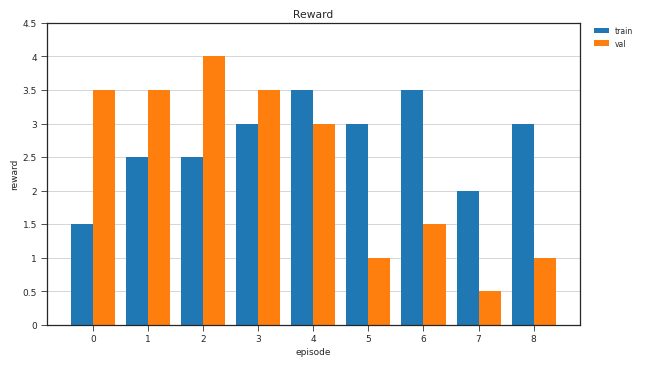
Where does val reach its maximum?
2
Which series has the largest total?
train
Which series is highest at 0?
val
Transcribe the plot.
Title: Reward
x-axis: episode, ticks 0 1 2 3 4 5 6 7 8
y-axis: reward, ticks 0 0.5 1 1.5 2 2.5 3 3.5 4 4.5
Legend: train, val
Values:
train: 1.5 2.5 2.5 3 3.5 3 3.5 2 3
val: 3.5 3.5 4 3.5 3 1 1.5 0.5 1
